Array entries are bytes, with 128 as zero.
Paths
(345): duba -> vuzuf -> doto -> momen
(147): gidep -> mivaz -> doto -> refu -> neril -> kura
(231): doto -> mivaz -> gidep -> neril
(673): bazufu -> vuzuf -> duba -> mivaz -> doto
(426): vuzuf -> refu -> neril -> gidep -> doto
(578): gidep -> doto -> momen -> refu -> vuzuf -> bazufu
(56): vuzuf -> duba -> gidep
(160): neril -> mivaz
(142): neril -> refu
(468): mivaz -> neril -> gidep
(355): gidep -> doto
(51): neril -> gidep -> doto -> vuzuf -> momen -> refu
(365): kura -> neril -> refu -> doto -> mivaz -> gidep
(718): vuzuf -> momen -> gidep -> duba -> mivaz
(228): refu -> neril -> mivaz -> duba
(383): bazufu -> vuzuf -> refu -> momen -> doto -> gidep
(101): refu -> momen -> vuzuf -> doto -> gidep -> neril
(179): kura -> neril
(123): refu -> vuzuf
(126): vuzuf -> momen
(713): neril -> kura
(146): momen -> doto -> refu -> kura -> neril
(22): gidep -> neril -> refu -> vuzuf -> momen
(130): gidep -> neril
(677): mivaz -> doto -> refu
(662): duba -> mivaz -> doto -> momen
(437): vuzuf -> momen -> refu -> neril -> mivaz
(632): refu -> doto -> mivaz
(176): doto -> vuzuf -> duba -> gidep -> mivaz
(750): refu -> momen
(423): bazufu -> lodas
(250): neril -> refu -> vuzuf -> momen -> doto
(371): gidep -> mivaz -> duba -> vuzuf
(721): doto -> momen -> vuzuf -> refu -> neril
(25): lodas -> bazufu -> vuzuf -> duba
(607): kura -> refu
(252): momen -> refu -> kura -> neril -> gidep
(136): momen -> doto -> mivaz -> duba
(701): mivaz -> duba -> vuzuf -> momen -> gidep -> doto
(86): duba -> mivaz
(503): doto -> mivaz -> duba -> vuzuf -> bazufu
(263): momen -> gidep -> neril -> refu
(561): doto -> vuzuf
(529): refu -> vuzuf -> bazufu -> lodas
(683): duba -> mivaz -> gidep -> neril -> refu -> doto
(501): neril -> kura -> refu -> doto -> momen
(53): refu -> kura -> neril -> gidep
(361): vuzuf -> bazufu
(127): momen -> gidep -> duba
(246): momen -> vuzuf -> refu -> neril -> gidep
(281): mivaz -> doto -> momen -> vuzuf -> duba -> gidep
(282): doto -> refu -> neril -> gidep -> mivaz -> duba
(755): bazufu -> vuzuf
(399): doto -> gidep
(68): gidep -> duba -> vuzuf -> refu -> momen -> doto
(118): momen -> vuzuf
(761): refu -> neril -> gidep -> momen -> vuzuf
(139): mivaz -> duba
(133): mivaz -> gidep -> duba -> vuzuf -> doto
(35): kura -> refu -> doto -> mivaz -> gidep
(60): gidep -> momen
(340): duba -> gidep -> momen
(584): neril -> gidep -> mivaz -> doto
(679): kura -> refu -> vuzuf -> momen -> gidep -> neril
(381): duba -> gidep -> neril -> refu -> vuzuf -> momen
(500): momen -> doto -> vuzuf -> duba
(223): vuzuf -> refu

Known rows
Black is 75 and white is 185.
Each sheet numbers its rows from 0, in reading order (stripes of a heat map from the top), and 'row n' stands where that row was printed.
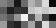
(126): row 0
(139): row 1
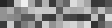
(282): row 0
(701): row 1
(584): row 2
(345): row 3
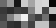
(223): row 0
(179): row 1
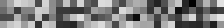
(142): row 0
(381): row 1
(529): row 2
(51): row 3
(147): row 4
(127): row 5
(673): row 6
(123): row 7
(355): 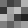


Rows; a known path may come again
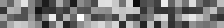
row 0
(22)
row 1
(118)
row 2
(56)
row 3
(51)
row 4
(86)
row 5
(101)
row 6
(123)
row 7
(355)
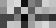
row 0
(179)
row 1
(584)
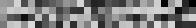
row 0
(468)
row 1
(345)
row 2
(750)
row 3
(136)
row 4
(281)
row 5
(139)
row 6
(673)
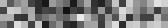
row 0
(371)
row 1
(146)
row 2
(126)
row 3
(127)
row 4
(381)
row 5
(142)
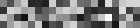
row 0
(147)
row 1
(721)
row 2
(677)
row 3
(223)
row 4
(53)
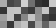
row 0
(68)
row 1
(578)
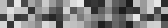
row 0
(683)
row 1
(130)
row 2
(228)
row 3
(561)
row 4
(437)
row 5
(713)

